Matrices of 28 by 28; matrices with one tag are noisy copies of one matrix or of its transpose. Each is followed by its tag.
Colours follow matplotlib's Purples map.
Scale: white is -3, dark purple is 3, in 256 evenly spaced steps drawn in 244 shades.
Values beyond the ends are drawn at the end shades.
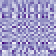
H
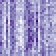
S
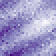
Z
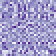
H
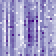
S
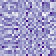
H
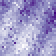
Z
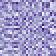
H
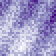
Z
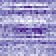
S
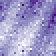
Z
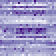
S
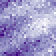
Z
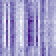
S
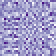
H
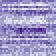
S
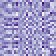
H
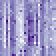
S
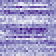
S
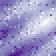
Z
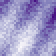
Z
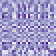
H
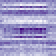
S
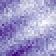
Z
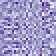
H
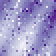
Z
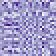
H
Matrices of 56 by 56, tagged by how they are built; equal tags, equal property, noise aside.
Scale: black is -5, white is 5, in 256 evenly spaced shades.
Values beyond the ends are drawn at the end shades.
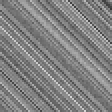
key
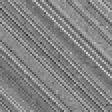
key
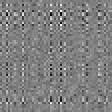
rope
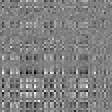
rope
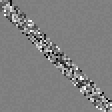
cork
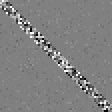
cork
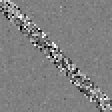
cork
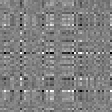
rope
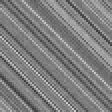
key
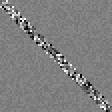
cork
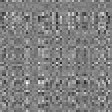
rope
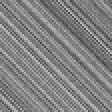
key
